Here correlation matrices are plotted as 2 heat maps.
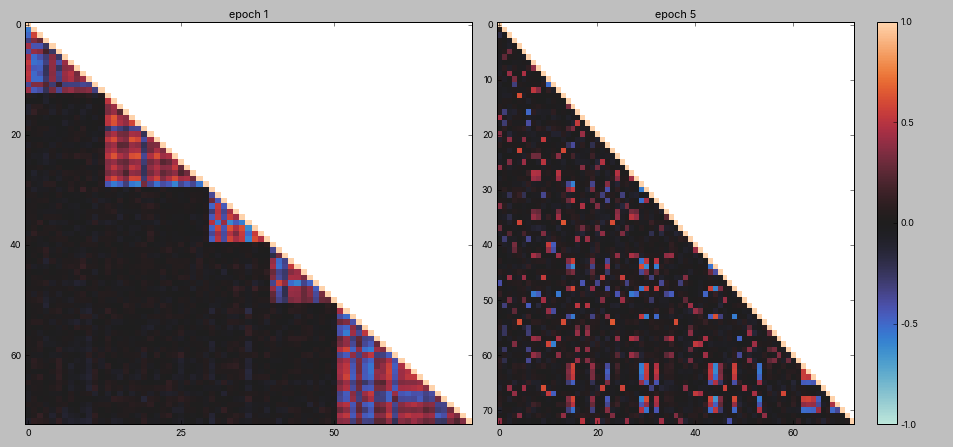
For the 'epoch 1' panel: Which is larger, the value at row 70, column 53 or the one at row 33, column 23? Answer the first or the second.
the second
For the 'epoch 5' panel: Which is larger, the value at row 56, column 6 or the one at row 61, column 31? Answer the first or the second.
the second
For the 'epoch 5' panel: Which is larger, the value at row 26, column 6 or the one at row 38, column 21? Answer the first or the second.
the second
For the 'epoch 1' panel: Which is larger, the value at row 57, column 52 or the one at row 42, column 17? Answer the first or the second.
the first
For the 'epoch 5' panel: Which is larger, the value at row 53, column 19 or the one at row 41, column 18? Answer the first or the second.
the second
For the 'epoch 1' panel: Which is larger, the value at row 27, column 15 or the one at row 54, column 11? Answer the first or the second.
the first
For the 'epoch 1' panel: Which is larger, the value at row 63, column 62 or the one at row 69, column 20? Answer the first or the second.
the first
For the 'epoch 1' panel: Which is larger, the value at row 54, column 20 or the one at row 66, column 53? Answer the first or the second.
the first
